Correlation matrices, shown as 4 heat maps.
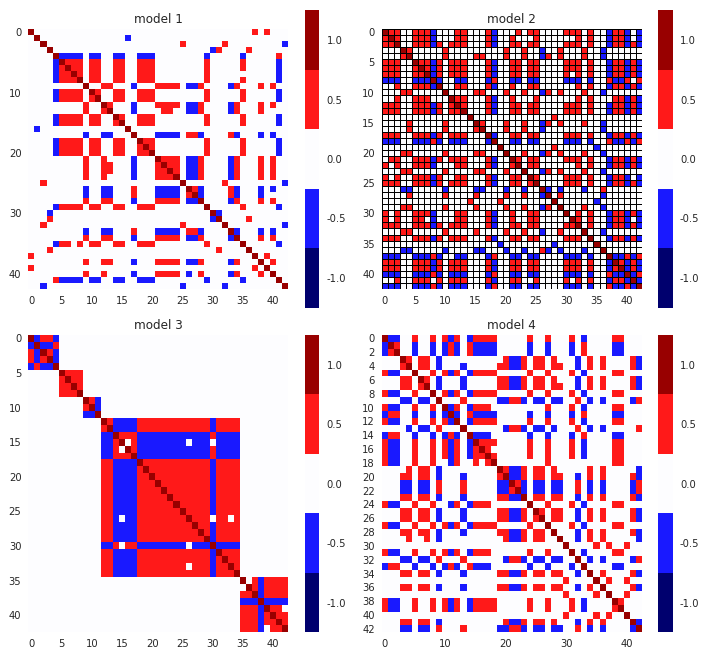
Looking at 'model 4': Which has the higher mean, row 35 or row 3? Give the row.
3
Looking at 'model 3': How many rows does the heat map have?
43
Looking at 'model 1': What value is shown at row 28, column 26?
-0.5
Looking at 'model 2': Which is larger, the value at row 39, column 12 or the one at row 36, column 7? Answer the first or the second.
the first
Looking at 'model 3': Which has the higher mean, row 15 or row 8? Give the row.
8
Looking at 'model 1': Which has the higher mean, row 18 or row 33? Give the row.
18
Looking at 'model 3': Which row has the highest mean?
26
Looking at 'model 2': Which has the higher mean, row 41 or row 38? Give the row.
38
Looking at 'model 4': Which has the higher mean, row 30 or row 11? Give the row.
30
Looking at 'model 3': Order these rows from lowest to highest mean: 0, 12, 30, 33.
30, 0, 33, 12
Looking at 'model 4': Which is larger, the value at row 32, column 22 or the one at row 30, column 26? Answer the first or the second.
the first
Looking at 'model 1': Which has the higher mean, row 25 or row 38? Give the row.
38
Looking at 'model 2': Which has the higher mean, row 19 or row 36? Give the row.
19
